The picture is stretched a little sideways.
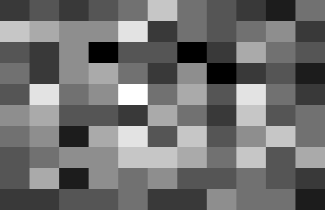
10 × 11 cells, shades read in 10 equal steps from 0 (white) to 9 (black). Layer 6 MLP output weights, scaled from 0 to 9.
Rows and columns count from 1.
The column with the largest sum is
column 8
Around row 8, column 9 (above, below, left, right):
4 5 5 6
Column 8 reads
6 6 7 9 6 7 6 5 6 4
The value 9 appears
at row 3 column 4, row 3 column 7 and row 4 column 8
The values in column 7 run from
2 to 9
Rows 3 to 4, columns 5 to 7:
6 6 9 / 5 7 4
